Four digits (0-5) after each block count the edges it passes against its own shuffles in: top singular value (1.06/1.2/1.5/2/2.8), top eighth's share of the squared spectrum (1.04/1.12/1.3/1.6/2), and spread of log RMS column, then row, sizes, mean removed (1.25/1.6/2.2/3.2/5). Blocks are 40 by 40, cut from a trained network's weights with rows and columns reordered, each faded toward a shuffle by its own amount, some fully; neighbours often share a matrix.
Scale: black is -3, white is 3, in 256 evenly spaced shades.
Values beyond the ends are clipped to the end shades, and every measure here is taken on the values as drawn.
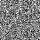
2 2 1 0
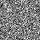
1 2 0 0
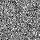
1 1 0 0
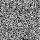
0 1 0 0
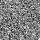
1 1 0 0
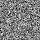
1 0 0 0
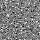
1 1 0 1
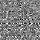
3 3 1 3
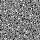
0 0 0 0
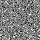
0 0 0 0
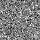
0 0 0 0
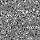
1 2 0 1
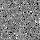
1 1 0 0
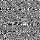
2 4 0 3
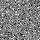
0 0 0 0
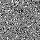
0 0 0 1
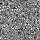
1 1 0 1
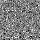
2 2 0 1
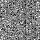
1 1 0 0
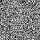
2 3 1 0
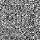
3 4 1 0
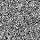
1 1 0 0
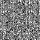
2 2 0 2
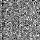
2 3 0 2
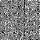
2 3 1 1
